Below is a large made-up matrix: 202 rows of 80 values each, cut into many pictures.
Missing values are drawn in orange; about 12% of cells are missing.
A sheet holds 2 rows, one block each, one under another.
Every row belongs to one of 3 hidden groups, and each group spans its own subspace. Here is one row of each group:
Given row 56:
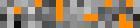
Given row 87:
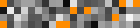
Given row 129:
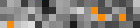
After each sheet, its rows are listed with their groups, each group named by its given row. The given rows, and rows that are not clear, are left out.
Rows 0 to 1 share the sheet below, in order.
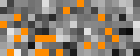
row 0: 129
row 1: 129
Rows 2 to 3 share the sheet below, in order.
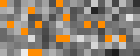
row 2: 87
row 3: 129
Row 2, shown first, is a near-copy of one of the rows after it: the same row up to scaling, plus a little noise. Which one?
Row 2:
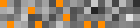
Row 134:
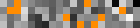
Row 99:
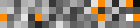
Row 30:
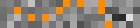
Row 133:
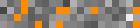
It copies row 99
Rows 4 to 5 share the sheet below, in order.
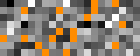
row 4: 56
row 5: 56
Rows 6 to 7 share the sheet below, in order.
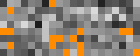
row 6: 129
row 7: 129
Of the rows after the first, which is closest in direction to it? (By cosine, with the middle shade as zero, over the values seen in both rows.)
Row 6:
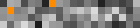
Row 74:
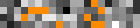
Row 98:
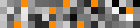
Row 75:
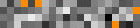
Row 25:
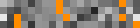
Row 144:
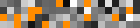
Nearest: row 98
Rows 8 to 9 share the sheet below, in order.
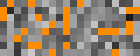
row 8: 87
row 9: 56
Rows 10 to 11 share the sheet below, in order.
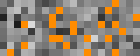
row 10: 56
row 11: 56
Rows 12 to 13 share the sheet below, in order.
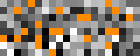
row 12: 129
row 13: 87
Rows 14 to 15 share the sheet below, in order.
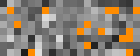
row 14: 129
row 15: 129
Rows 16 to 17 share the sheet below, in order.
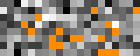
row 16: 129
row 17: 56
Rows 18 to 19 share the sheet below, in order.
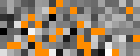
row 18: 87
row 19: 56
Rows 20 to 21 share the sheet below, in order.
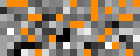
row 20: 129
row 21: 56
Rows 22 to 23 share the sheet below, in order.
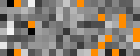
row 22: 56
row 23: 56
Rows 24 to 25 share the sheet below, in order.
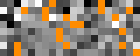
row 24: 129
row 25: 56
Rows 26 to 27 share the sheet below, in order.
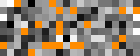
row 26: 56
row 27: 87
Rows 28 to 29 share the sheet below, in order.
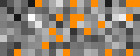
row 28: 87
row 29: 87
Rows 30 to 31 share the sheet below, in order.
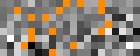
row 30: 87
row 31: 87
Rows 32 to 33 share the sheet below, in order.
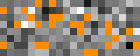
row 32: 129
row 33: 87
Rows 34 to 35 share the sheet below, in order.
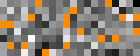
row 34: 87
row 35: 129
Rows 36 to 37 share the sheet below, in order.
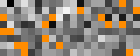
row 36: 56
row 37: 129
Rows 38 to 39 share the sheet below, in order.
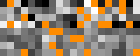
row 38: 129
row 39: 129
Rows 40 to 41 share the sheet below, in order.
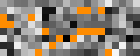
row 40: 129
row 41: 129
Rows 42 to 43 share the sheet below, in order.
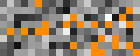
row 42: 56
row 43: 87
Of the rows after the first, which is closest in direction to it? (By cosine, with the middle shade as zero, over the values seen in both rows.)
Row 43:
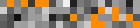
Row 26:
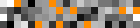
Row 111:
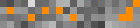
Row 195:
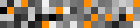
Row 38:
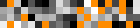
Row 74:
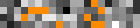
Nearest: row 38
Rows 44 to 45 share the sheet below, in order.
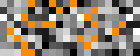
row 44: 87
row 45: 129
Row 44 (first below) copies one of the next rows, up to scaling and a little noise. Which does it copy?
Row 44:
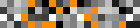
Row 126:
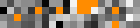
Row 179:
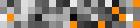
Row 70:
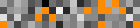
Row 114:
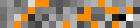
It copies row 70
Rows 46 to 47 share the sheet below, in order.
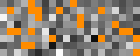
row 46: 87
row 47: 87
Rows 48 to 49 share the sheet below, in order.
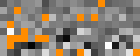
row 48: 129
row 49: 56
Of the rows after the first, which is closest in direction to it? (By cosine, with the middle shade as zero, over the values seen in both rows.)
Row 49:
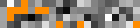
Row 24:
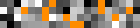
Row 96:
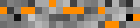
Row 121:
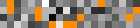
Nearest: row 24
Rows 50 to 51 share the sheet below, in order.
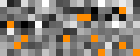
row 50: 129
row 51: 56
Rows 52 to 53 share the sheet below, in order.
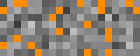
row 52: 56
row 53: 87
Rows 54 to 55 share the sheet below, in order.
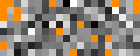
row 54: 87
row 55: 56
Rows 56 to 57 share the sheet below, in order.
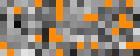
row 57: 129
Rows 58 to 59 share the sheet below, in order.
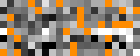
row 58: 129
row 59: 129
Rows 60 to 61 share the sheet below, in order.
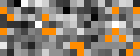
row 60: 129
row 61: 56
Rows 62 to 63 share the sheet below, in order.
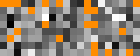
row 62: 87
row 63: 56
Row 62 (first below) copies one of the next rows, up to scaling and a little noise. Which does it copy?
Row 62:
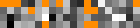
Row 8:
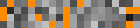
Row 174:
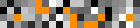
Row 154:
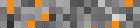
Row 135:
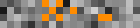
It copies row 154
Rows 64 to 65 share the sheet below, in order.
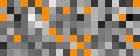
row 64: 87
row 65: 87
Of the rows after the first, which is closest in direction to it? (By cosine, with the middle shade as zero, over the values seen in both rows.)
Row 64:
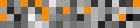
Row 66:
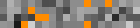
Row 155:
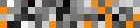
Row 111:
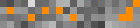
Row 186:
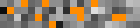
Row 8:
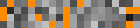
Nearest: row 8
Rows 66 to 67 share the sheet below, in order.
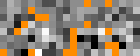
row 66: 56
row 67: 129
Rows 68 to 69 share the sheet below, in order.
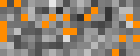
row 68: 87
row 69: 129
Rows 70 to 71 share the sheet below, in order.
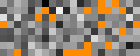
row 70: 87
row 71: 87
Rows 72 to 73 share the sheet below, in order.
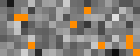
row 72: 56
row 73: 129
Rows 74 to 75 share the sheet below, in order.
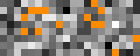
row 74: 129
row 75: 56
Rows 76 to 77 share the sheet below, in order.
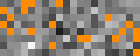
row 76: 87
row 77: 56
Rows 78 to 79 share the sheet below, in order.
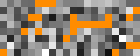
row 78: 129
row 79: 87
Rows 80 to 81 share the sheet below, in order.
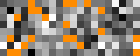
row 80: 87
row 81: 56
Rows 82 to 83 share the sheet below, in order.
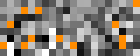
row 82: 56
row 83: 87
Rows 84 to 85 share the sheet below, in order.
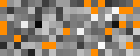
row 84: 129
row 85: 87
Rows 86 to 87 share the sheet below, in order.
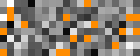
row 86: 56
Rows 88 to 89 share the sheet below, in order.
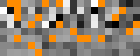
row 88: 87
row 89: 129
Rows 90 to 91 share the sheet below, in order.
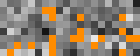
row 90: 87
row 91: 129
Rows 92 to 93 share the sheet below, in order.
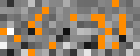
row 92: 56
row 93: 56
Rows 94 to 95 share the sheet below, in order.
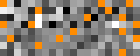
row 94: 129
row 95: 56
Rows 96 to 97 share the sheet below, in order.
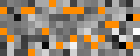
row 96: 87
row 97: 87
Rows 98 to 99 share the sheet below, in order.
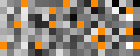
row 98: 87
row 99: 87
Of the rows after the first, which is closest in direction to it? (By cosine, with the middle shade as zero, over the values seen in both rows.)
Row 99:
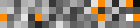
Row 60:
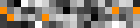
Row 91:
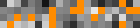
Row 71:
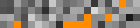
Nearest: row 91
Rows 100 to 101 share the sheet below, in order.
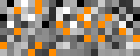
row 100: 56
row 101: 87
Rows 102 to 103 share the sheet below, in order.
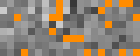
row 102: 87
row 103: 56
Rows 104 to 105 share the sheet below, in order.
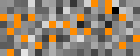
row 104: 87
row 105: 129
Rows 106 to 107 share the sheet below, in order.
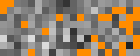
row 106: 56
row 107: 87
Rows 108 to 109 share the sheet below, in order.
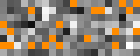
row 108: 129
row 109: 87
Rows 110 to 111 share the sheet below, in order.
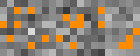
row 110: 56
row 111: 56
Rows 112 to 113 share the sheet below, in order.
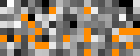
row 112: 129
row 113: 87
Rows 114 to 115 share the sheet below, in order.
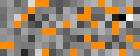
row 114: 87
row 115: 129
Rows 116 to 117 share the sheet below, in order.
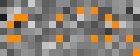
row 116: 56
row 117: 129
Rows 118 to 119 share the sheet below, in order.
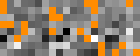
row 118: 129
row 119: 87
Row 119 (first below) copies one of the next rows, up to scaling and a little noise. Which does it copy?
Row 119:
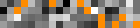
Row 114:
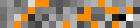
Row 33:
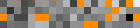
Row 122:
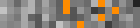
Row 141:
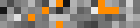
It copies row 141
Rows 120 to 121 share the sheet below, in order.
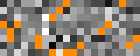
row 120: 129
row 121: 87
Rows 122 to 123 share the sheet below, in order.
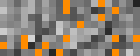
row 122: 87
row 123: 56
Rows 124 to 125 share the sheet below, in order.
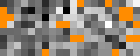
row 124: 87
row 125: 87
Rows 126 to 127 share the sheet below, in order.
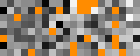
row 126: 87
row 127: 87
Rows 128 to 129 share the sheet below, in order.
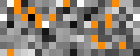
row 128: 56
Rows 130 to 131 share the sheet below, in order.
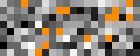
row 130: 129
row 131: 56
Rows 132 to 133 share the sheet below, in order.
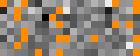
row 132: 129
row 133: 87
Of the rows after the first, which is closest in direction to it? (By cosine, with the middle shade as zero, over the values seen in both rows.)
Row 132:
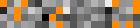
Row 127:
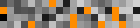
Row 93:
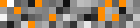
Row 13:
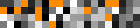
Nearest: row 127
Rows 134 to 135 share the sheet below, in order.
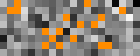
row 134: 87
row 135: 87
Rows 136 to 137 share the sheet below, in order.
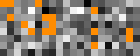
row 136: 129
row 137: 56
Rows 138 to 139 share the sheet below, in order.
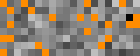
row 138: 87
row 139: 56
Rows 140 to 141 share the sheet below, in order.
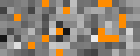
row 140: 87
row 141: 87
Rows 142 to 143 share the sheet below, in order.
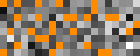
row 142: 87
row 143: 87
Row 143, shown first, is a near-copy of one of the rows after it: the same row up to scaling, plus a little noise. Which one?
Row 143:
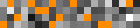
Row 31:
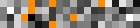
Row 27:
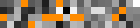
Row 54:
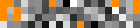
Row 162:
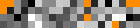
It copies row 31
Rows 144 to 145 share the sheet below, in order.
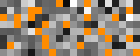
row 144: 87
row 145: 87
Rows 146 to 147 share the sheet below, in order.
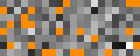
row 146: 87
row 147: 87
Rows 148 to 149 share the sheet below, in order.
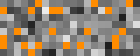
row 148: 129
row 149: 56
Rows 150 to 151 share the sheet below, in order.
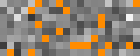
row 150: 87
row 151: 56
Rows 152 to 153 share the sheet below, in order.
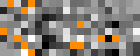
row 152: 129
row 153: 129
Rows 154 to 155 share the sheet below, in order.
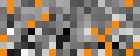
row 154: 87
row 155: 56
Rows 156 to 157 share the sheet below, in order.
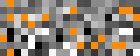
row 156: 56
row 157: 129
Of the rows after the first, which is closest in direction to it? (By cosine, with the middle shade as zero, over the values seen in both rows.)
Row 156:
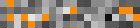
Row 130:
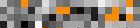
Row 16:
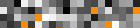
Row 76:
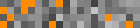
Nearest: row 130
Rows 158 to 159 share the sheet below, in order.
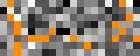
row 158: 87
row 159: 56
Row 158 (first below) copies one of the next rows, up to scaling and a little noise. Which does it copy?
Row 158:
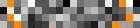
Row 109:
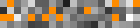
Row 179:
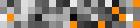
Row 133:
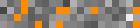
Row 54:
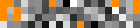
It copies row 109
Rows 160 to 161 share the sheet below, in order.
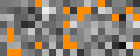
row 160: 129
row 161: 87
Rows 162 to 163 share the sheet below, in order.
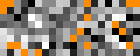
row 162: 87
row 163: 87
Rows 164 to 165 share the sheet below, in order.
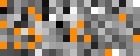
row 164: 87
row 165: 129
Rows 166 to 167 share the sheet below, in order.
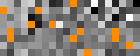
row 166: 87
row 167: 56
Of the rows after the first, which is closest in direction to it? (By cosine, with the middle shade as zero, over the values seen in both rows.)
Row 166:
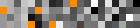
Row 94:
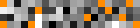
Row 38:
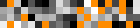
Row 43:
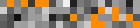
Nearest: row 38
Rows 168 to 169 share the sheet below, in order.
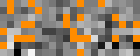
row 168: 56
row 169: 56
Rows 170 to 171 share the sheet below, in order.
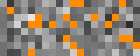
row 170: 56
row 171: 129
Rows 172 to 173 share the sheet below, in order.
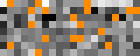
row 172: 129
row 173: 56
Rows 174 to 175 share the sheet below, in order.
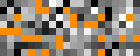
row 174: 87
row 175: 56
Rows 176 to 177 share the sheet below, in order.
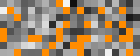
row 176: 87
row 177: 56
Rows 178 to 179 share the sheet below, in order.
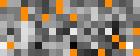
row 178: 129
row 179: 87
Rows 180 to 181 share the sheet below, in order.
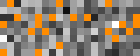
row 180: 129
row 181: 87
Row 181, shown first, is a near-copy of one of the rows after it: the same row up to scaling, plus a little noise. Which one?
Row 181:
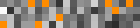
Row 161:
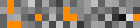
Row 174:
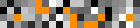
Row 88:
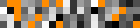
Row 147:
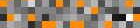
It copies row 88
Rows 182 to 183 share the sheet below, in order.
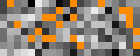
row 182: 56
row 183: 129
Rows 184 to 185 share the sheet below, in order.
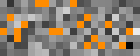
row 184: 56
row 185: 87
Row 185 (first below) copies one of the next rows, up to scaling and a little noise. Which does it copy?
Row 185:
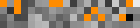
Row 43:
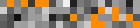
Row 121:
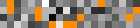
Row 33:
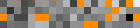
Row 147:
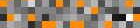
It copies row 33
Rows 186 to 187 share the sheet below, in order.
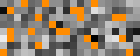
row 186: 87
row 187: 87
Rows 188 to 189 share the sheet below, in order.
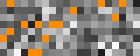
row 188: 129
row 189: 56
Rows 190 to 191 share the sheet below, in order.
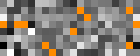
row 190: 56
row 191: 56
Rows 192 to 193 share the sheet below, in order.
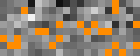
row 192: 56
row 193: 87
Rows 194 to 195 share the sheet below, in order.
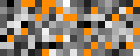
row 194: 56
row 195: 129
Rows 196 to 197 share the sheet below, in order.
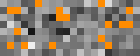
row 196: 129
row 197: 56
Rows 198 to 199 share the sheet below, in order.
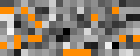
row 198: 87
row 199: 56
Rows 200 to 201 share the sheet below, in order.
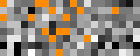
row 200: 129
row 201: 56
